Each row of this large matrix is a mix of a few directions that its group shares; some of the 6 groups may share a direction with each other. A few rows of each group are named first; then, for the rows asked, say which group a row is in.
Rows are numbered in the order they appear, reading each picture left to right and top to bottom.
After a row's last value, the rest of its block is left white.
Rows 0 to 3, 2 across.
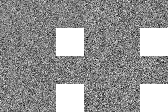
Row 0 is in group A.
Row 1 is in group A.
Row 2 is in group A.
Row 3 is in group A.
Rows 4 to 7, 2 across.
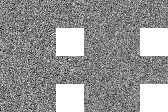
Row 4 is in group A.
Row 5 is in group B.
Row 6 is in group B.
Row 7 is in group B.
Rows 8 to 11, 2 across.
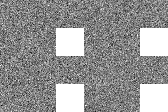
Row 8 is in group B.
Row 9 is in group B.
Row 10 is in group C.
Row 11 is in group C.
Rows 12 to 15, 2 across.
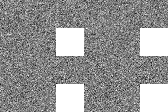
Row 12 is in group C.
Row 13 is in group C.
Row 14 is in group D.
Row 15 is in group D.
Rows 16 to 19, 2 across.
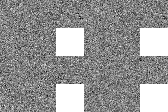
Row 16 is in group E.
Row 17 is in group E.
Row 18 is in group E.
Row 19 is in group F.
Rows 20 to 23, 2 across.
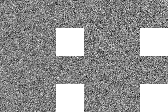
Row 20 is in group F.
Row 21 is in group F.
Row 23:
F
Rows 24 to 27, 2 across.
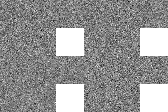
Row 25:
E
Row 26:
B
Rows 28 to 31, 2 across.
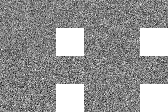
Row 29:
F
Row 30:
A
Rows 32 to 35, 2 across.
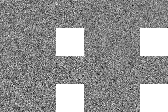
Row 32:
F
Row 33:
D
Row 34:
F
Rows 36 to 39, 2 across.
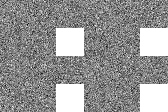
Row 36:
B
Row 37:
C
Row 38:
E
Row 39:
A
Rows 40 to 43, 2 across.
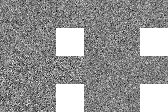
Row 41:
E
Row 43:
B
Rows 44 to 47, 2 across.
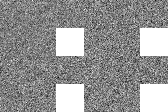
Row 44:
C
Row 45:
C
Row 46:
E
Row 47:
A
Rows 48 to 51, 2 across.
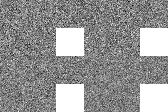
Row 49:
E
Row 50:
E
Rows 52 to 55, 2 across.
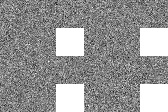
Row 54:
D
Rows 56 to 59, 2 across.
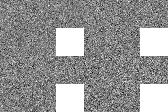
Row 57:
D
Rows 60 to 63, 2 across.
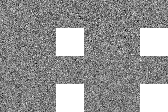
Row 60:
E
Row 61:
B
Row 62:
B
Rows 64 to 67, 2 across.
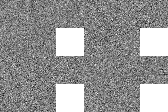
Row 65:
D
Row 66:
D
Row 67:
E
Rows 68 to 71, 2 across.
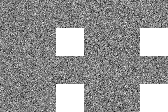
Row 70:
D
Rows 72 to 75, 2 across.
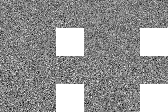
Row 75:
B
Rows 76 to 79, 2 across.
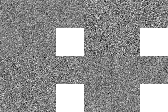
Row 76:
E
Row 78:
D
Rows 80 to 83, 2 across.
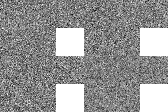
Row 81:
A
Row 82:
F
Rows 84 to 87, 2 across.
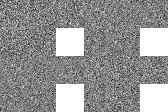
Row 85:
A
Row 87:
D
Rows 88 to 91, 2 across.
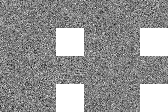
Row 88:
B
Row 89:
C
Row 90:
E
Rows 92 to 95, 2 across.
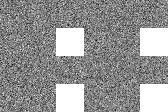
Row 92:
C
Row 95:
F
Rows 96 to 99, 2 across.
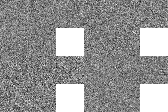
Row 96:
C
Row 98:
F
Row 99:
E
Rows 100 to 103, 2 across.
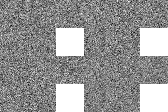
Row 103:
E
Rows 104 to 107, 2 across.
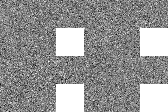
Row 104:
E
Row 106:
D
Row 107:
A
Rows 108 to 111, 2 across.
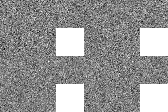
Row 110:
D
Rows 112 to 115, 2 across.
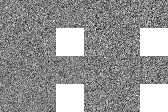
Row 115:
C
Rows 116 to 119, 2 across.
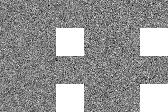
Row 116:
D
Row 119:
D
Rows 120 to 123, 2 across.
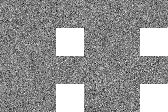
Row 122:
C
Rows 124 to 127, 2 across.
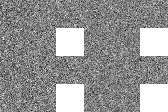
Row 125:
B
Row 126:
D
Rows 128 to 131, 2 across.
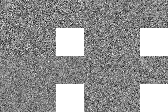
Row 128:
F
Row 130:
D
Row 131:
A
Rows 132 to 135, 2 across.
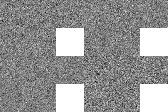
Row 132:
F
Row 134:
E
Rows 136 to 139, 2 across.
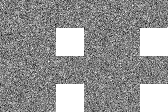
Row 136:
C
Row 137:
D
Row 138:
D
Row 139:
B
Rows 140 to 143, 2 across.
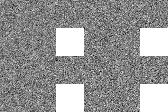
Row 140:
F
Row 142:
F
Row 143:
C
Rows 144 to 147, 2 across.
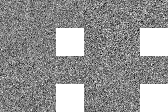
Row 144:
C
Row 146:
F
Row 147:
C
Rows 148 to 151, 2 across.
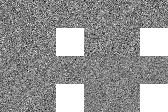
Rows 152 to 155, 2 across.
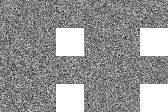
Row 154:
B
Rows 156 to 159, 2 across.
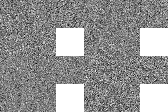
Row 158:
B
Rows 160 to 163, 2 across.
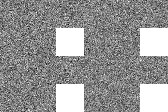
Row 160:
B
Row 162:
B
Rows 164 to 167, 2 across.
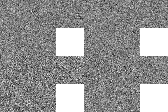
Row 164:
E
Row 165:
B
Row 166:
F
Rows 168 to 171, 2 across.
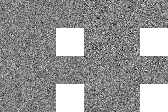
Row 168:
A
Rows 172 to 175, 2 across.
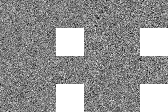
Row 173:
C
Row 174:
D
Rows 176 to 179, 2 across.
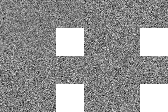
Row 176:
A
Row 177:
A
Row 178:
C
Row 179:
B
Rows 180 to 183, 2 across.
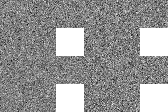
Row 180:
B
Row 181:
B
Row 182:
E
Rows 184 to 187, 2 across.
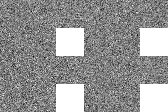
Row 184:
E
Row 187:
E
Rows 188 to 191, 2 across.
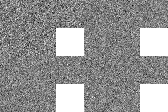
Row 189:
D
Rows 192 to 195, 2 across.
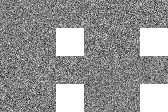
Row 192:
B
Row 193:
F
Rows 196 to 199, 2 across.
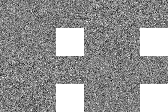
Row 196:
E
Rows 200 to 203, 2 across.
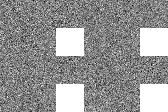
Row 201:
B
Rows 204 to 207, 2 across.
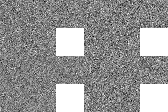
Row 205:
B
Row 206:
A
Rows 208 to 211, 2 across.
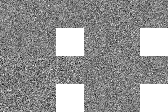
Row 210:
C
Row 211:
B
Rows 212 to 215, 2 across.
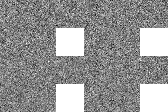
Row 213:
F
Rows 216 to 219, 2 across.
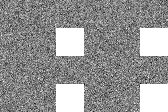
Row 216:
C
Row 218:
B
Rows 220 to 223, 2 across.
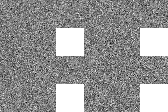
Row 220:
E
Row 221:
A
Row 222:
B
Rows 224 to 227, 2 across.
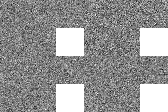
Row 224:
E
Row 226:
B
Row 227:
E
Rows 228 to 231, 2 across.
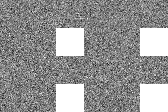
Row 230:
E
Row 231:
F
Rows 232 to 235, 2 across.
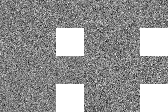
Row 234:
A
